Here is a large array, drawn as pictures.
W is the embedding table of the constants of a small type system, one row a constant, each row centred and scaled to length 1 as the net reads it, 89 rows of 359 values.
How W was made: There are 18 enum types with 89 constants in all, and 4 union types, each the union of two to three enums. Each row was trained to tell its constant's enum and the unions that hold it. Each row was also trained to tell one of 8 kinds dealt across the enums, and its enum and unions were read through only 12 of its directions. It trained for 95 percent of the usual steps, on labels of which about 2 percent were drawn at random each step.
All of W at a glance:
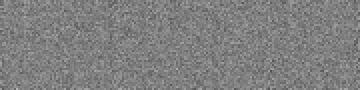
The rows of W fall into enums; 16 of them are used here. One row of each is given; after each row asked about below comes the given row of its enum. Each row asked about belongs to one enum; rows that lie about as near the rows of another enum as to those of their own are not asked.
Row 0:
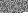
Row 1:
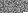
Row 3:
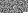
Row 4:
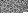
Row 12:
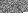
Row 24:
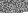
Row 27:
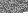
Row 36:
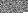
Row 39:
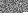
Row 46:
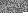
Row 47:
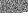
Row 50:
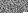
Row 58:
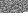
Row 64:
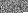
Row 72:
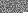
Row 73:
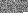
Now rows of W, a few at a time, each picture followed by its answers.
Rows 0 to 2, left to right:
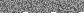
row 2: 47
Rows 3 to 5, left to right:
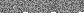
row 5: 3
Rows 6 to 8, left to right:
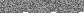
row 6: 50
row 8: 47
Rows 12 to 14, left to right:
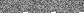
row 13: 12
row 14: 36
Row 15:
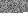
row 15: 72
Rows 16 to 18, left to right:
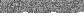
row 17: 50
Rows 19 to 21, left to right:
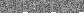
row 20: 58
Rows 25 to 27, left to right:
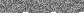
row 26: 47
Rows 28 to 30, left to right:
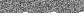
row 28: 64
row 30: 12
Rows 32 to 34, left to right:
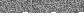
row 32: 4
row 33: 36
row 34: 24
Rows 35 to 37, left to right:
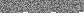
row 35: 58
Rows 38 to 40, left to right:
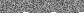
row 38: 47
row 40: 24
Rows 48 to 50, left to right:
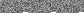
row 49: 4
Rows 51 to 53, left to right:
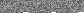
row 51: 36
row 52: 58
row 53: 73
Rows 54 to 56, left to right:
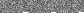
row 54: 3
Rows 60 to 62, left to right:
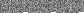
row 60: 58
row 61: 12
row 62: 73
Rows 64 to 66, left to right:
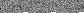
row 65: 1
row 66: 39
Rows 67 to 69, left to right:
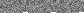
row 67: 72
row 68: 4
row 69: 50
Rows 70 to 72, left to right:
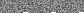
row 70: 36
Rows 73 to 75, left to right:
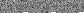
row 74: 39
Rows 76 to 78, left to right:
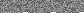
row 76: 12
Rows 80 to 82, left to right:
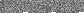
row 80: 1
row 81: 50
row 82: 50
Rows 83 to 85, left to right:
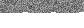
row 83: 47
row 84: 72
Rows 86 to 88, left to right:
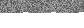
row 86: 24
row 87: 58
